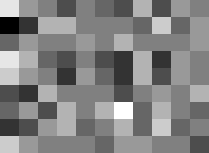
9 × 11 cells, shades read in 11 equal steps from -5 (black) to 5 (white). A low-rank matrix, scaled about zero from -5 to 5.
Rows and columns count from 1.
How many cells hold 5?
1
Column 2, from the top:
1 -3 1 2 1 -3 1 -2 1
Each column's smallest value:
-5 -3 -2 -3 -1 -2 -3 -1 -3 -1 -2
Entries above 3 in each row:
1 0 0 1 0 0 1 0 0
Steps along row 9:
down down same same down up same down same down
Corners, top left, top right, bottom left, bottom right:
4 0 3 -2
